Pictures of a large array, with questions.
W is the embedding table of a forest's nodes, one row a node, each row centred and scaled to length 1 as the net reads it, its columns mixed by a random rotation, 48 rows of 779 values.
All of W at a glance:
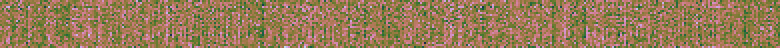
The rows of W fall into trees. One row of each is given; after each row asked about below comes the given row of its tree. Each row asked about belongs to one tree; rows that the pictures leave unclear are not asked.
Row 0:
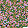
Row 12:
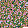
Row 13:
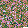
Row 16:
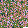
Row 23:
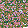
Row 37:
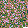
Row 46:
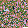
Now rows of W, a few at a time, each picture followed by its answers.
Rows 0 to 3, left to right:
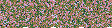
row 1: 16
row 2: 12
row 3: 46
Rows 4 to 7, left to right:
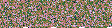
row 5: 46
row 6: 0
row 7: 0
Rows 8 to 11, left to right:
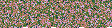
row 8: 37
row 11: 16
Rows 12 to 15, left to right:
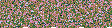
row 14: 23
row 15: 37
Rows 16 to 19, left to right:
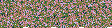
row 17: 0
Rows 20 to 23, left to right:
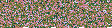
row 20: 13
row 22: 37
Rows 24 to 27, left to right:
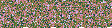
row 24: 13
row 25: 16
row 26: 23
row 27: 37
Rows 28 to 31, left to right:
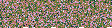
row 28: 37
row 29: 0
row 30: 37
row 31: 16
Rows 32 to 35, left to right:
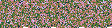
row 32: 12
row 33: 37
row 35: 37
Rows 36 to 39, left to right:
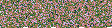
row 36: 0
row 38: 13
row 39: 0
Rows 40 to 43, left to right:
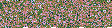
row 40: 0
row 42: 13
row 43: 23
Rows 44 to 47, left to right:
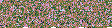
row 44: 0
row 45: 16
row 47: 46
